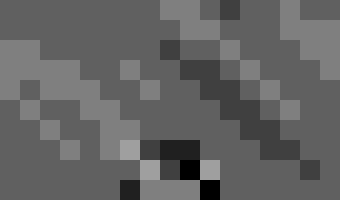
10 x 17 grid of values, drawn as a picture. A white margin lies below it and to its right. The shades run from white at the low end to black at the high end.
An odd patch, rougher than its surroundings, sits in the bottom middle. The grain runs diagonally down to the right. The halves do not mirror each other. Values change most from cell to cell in the bottom middle. The top left is the smoothest part.
